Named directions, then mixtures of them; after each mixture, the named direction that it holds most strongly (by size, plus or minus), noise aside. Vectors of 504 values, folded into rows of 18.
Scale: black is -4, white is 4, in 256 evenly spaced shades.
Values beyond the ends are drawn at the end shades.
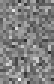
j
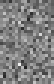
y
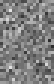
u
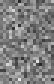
j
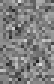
j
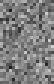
u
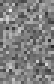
u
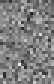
y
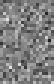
y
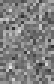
u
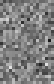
u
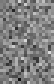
j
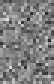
y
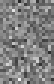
j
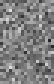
u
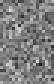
u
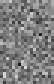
y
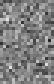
u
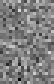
j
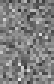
y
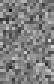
u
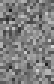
u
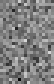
j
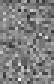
y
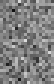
j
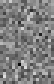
y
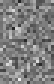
j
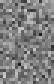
y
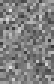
u
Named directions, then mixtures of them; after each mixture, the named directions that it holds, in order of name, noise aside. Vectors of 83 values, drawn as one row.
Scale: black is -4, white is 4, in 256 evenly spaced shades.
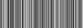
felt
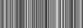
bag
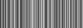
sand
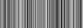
bag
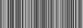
felt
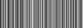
felt, sand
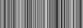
bag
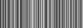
sand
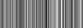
bag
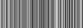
bag, sand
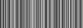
sand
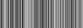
bag, felt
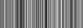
bag, sand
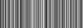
sand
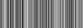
bag, felt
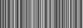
sand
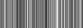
bag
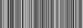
felt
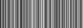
sand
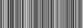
felt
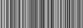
felt, sand
